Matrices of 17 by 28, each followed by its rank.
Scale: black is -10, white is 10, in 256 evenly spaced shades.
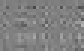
three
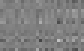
two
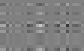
one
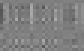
two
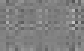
two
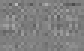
three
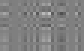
one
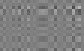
one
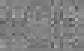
three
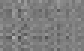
three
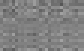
two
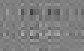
two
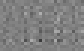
three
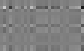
one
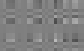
one
